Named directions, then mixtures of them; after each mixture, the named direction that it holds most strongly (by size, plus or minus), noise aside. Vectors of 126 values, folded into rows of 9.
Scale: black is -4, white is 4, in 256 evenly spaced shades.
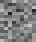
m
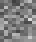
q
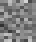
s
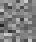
s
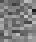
q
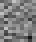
q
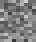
m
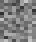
q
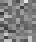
s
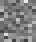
s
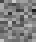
m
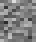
q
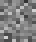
s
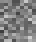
q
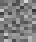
q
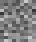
q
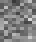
q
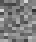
m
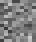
m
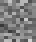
s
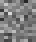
s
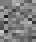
q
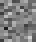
m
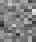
s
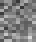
q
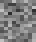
m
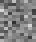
m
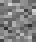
m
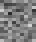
m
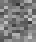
q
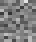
s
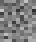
m
